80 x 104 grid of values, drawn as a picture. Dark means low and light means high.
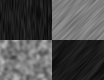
It is made of 2 by 2 panels. Panel 1,1: very low, streaked downward, faint in contrast. Panel 1,2: middling, slanting up to the right, faint in contrast. Panel 2,1: middling, blotchy. Panel 2,2: very low, slanting up to the right, faint in contrast.
